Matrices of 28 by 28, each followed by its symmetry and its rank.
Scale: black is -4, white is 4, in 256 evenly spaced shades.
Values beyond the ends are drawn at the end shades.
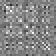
symmetric, rank five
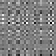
neither, rank two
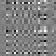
neither, rank two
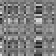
neither, rank two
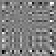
antisymmetric, rank two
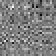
neither, rank five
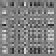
antisymmetric, rank two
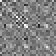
symmetric, rank five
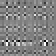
neither, rank two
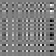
neither, rank one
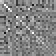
symmetric, rank five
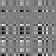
neither, rank one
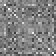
symmetric, rank five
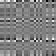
neither, rank one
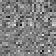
neither, rank five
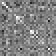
symmetric, rank five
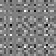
antisymmetric, rank two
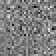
neither, rank five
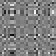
antisymmetric, rank two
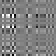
neither, rank one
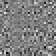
neither, rank five
